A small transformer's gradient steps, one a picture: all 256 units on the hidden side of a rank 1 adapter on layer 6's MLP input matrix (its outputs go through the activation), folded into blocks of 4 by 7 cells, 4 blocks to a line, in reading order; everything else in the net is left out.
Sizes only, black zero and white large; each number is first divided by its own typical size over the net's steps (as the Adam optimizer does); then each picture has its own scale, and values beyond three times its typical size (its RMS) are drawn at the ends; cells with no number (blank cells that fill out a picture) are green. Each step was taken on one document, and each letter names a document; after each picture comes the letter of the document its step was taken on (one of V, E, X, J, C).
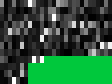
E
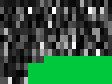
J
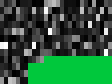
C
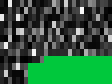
C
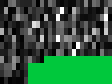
J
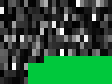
J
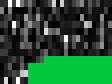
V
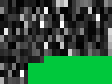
C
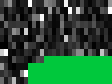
E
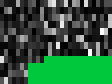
V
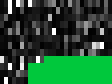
V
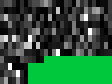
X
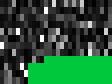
E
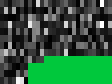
E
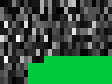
X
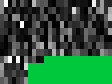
J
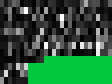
C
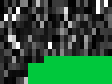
J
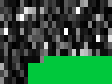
C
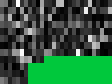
X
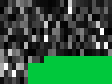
X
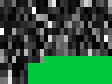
C
